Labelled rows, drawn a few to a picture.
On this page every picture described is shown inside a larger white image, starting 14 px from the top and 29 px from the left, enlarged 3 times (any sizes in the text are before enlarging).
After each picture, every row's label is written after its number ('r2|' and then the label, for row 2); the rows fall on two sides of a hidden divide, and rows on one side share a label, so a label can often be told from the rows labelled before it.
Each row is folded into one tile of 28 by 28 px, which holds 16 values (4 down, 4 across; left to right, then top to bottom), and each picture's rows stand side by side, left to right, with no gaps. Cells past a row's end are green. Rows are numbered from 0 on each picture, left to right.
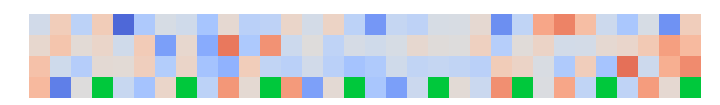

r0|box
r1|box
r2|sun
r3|box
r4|box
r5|box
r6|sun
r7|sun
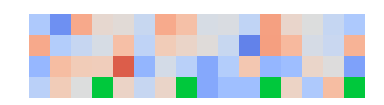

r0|box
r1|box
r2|box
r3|box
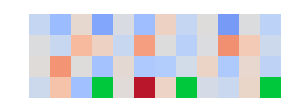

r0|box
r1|sun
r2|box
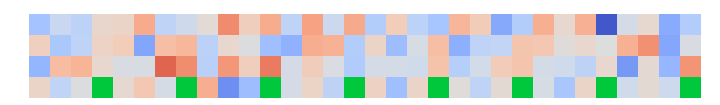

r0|box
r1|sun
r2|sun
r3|sun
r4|box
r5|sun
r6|box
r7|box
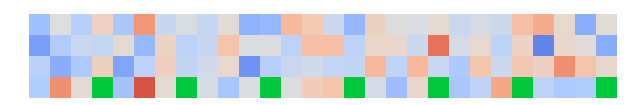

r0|sun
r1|sun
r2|box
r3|sun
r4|box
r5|box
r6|sun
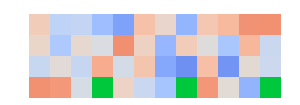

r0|sun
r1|box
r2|sun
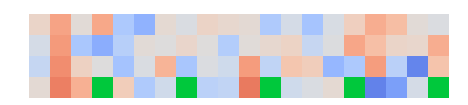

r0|sun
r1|box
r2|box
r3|box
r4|box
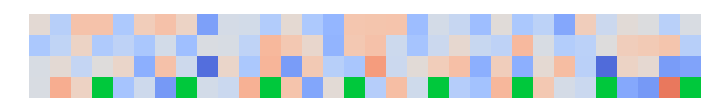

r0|sun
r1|sun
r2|box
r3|box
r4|sun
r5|box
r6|box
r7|box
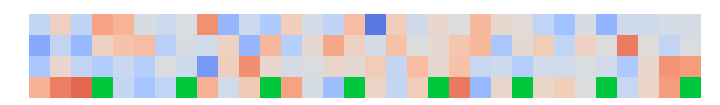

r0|sun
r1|box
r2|box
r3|sun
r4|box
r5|box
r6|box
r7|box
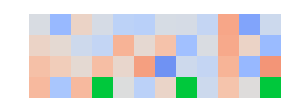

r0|box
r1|box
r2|sun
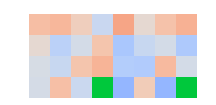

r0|sun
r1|sun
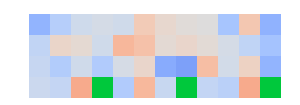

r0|box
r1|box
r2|box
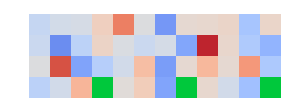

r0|box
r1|sun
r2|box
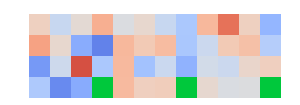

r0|box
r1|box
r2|sun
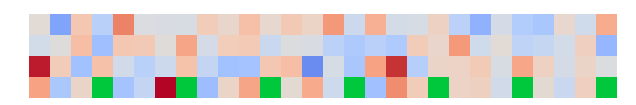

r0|box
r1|box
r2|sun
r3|sun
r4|sun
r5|box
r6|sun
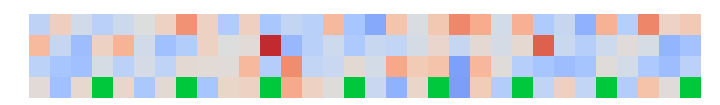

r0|box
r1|box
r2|box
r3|sun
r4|box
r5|sun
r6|box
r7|sun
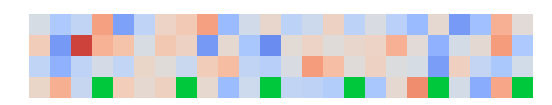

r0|sun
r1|box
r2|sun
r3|box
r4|box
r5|box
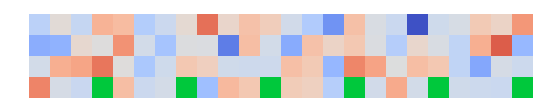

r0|sun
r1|box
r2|sun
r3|sun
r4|sun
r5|sun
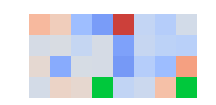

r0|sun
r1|sun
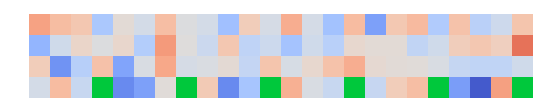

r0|sun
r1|box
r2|box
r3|sun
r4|box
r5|box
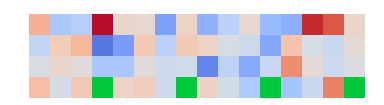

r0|sun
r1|sun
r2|box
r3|box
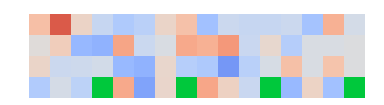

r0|sun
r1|box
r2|box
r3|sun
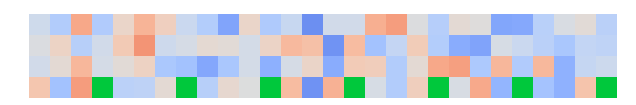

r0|box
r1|box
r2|box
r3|box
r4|sun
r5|sun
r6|box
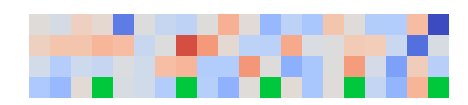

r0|box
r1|box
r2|box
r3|box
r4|box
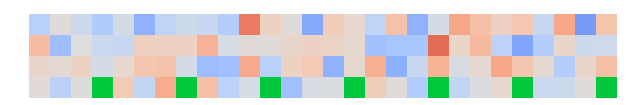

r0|box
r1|box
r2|box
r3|box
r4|sun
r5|sun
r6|sun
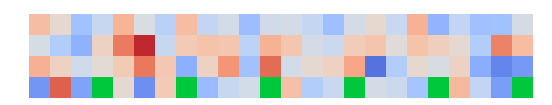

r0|sun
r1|box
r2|box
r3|box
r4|box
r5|box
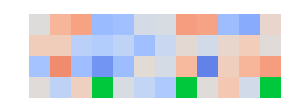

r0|box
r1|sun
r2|sun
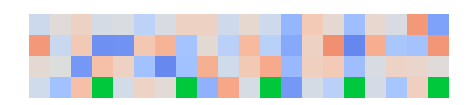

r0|box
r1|sun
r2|sun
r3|sun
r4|box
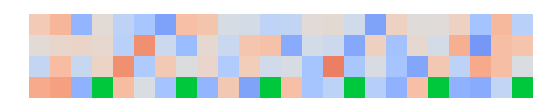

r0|sun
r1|sun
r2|sun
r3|sun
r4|box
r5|box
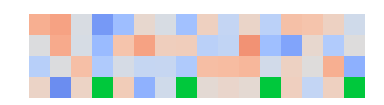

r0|box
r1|box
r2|sun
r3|sun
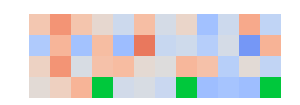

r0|sun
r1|sun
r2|box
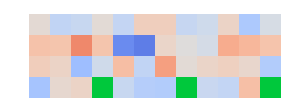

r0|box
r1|sun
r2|box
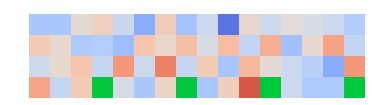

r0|box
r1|box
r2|box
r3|sun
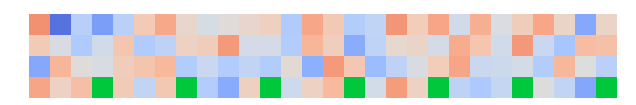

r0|box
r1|box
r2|box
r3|sun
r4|sun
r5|box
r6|sun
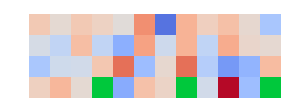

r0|sun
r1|sun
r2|sun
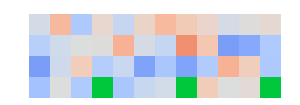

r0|sun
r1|box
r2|box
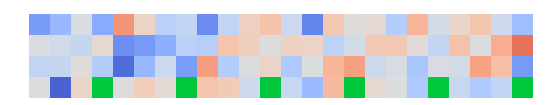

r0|box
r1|sun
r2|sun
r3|box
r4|box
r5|box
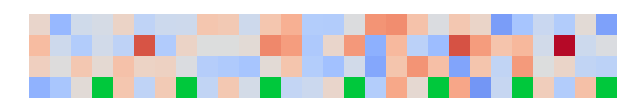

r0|box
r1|box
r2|sun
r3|box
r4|sun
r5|box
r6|box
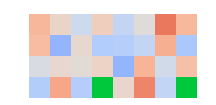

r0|sun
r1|sun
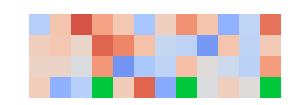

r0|box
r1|sun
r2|sun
